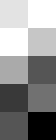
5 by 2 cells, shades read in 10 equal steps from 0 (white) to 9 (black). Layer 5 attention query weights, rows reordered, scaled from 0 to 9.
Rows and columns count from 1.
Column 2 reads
0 2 6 5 9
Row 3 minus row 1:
2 6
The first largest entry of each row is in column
1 2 2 1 2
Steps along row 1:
down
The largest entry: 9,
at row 5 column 2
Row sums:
1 2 9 12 15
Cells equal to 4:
0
